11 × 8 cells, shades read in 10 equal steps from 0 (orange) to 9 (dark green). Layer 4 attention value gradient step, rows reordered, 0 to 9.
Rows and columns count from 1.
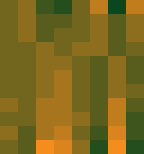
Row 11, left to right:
5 6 0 1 4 8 0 8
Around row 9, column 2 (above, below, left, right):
5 6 5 3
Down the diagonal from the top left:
5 4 6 5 5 6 4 6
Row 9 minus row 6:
0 0 -1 0 -1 0 -2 1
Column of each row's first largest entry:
7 3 3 7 6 6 6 6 8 6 6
